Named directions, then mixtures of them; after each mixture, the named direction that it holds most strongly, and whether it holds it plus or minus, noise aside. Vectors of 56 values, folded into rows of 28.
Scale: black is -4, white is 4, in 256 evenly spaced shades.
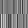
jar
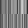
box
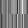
box, plus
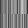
box, plus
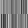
jar, minus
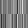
jar, minus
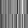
box, plus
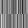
jar, plus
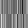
jar, plus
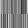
box, minus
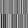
jar, minus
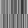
box, minus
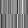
box, plus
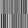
jar, minus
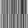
box, minus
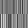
jar, plus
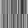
box, minus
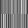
box, plus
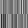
jar, minus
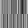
box, minus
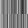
box, minus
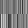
jar, plus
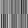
jar, minus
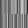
box, plus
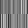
jar, plus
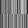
box, plus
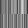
box, plus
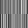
box, plus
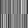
box, plus
